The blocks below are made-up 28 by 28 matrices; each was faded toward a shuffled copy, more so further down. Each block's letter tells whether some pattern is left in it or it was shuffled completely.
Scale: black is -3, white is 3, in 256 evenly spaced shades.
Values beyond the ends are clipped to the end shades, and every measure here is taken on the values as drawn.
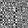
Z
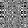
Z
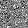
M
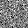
M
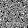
M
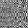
Z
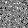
M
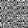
Z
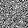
M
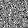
M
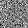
M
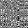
Z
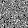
M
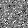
M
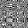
Z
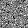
M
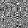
Z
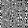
Z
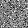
M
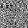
Z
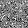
M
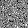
M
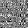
Z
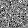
M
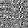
Z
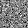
M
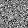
M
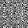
Z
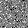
M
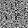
Z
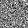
M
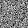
M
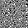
Z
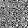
Z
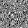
Z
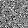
M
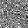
Z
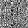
Z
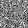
M
